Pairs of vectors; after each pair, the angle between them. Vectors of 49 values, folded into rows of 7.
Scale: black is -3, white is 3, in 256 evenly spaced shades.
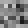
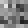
nearly parallel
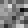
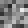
nearly opposite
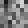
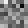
partly opposed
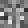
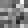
partly opposed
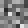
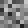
nearly opposite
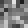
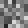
partly opposed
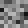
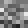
nearly opposite
